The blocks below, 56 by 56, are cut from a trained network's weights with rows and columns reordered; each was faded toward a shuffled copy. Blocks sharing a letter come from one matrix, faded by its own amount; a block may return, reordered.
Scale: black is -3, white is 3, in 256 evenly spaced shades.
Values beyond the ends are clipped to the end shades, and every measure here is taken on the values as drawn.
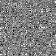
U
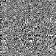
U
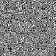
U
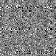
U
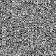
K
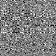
K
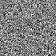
K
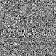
K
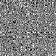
U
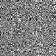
U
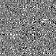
U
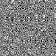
U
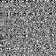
K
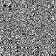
U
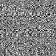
K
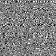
K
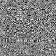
K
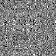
U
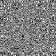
U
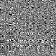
U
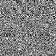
K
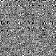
U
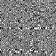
U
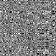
U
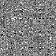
U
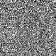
K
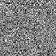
K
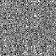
U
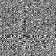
K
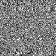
K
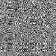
K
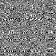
K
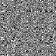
U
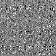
U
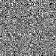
U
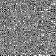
U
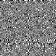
U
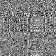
K
